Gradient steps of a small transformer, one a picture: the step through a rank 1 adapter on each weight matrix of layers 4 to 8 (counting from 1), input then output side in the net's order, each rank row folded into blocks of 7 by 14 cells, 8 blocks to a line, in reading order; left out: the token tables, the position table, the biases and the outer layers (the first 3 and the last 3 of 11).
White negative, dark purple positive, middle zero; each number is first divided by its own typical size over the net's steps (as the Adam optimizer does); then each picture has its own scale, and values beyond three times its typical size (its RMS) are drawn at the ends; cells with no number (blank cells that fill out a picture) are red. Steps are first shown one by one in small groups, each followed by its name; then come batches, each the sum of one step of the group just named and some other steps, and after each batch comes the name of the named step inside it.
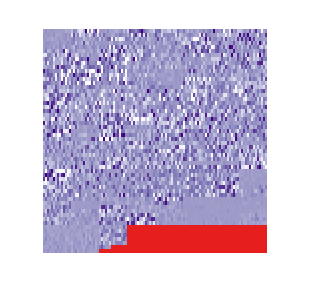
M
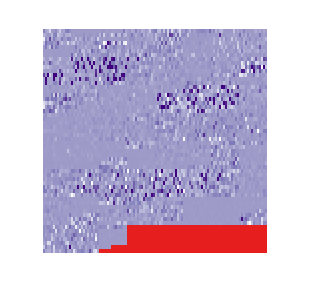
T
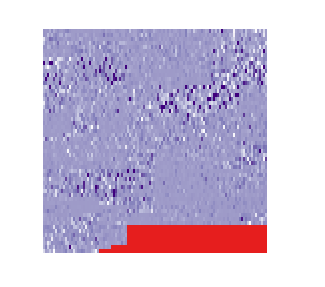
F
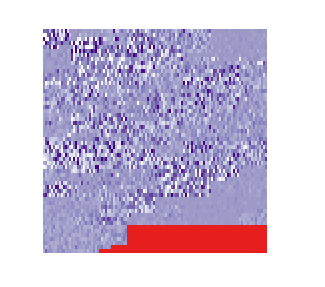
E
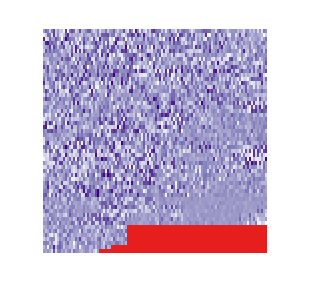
E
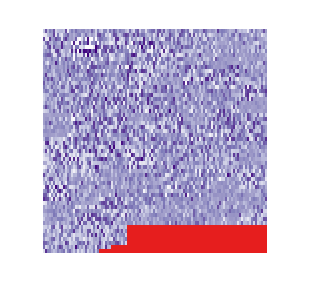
E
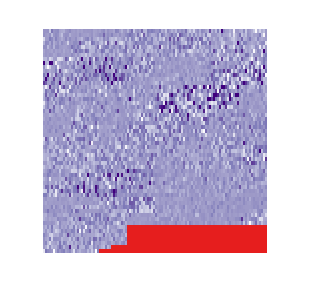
F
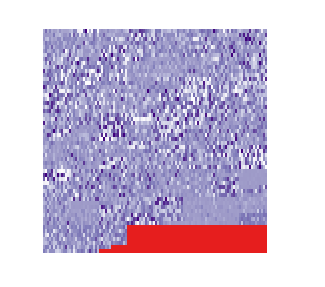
M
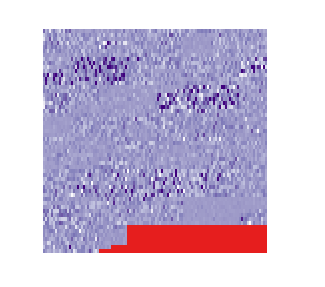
T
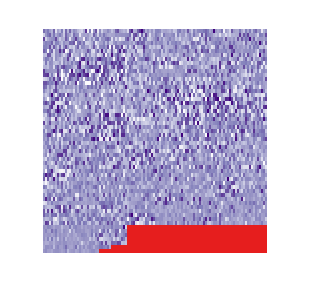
M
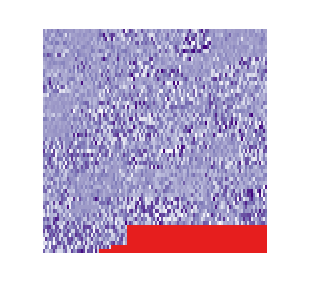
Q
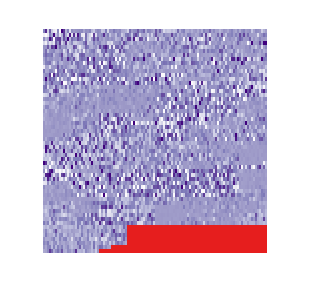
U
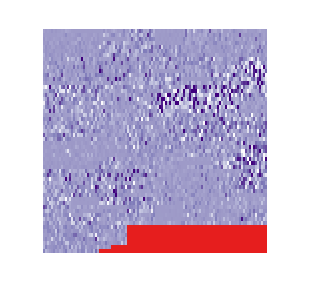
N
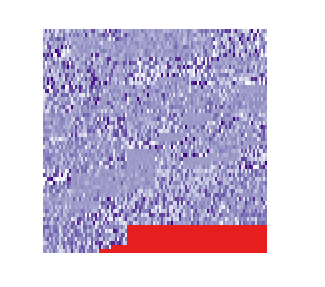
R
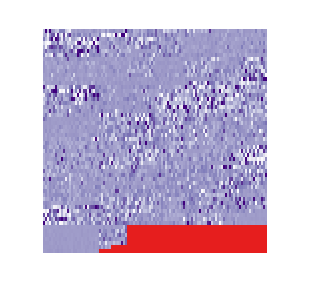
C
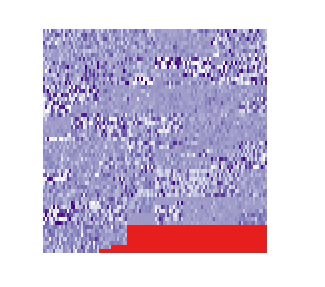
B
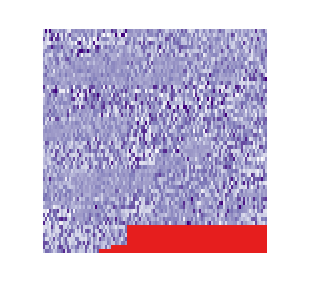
C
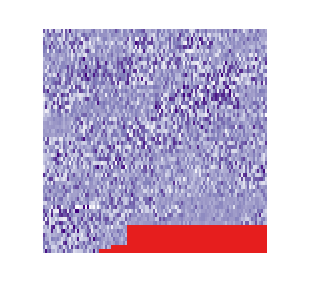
B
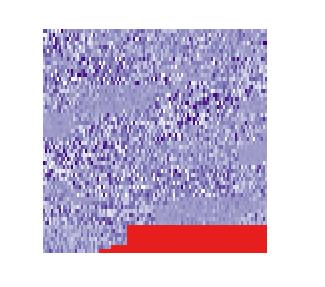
U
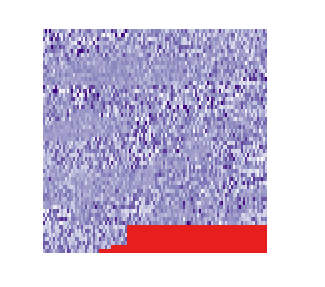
C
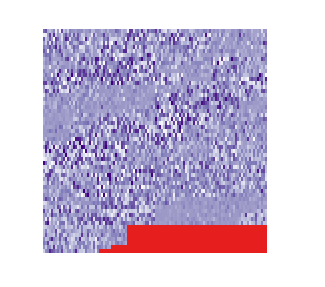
U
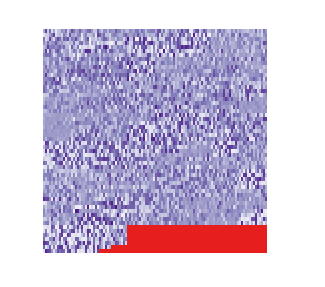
U
